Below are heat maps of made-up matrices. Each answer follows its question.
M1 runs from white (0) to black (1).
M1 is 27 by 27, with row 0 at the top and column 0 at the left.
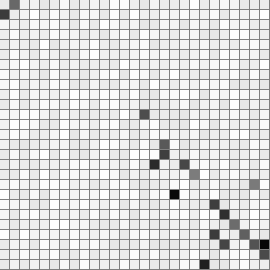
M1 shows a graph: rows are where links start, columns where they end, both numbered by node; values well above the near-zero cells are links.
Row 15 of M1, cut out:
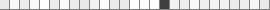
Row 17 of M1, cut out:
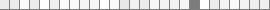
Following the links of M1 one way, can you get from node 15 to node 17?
no
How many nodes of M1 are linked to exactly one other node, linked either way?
6
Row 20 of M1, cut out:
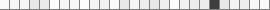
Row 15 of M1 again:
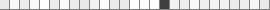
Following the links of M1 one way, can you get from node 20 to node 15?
no
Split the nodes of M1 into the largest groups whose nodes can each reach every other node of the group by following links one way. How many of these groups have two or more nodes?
4
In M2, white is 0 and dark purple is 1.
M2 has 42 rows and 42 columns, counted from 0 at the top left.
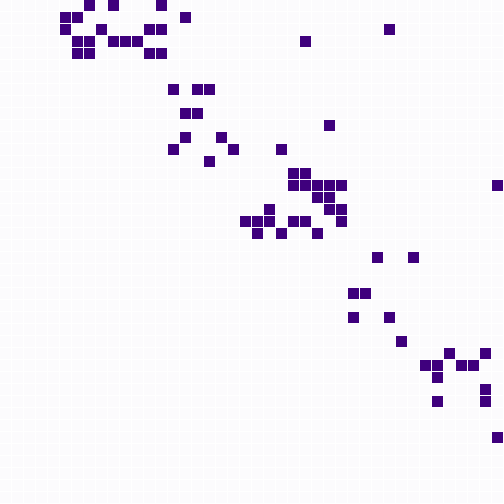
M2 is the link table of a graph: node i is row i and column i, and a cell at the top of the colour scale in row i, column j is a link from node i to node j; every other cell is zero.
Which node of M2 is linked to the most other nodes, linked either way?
node 15
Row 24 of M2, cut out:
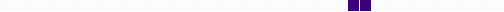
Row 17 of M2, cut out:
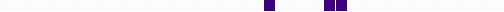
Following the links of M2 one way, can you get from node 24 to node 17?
no
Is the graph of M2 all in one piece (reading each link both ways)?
yes
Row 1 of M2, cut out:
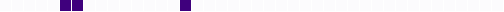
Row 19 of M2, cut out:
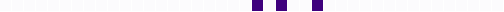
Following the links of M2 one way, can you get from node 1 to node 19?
no
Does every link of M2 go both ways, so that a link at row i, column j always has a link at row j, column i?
no
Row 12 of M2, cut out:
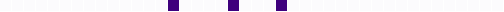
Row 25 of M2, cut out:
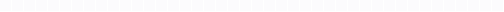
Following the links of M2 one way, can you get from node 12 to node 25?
yes
